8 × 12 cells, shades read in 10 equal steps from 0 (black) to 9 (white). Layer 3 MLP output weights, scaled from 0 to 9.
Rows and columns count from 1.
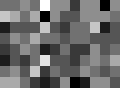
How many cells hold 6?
6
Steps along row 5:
up up down down up up down same up down up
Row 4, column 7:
3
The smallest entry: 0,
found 3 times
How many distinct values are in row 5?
5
